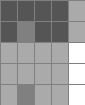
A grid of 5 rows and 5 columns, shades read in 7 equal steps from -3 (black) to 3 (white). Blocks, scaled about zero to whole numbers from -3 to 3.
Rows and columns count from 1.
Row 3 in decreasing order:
3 1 1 1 1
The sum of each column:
1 1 1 1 11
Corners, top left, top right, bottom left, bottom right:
-1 1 1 3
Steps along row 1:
same same same up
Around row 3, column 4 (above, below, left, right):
-1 1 1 3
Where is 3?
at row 3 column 5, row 4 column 5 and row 5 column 5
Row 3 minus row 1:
2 2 2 2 2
